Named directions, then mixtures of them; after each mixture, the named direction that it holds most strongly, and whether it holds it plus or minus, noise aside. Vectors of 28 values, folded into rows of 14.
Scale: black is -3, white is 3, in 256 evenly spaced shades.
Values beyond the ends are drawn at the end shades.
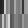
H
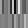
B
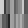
H, minus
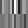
B, minus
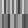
B, minus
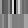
B, plus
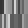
H, plus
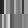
H, plus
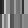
H, plus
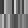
H, plus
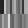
H, plus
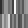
H, plus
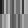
H, plus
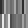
H, plus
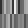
B, minus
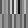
B, minus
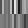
B, minus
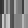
H, plus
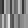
H, plus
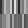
B, minus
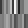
B, minus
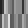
H, plus
